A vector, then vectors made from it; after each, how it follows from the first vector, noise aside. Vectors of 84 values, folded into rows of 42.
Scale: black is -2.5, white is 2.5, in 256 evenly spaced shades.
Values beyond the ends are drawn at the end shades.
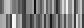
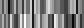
wrapped around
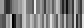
negated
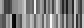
negated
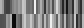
negated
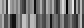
sign-scrambled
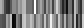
negated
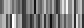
copied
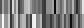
wrapped around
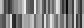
negated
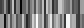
wrapped around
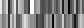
wrapped around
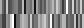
sign-scrambled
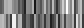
copied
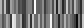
sign-scrambled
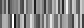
sign-scrambled
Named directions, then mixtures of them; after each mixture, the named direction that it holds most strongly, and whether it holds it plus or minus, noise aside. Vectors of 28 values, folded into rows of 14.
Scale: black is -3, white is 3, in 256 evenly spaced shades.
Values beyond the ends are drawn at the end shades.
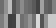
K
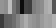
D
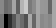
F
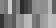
D, plus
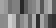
K, minus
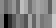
F, plus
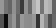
K, minus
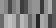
K, minus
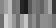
F, minus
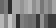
K, minus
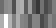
F, minus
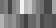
D, minus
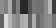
F, minus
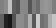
F, plus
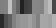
D, plus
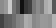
D, plus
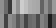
K, minus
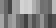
D, minus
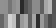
K, minus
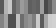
K, plus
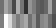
F, minus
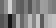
K, plus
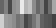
D, minus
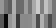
K, minus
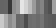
D, minus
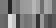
K, minus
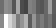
F, minus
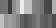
D, minus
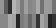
K, minus
